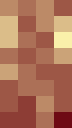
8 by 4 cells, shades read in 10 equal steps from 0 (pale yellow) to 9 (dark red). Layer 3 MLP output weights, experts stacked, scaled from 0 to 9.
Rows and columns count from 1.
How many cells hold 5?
8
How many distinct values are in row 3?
4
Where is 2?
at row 2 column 1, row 2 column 4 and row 3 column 1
